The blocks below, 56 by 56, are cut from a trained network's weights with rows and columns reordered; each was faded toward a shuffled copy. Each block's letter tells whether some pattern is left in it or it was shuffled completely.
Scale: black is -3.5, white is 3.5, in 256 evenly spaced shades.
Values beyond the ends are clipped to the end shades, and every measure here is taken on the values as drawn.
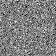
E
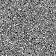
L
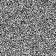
L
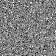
E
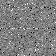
E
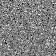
L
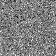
L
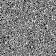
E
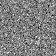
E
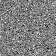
L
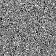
L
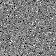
L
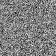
L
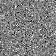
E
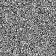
E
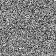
L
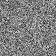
E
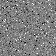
L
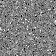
L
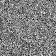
L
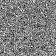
L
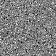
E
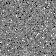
L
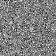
E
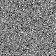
L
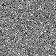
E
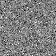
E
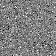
L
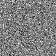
L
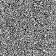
E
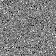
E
